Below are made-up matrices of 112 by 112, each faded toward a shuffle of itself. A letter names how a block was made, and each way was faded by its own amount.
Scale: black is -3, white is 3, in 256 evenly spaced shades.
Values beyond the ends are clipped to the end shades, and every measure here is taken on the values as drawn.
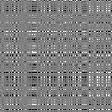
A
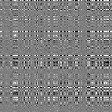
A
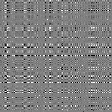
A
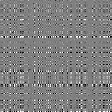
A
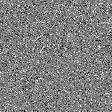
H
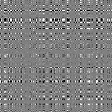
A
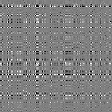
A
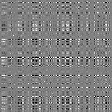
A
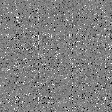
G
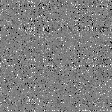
G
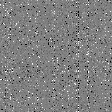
G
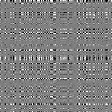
A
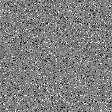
H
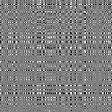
A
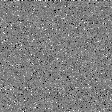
H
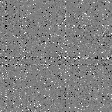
G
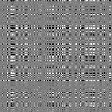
A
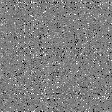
G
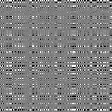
A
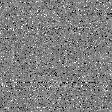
H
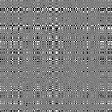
A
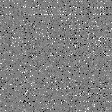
G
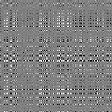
A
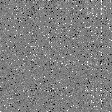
G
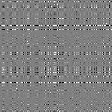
A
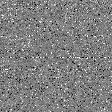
H
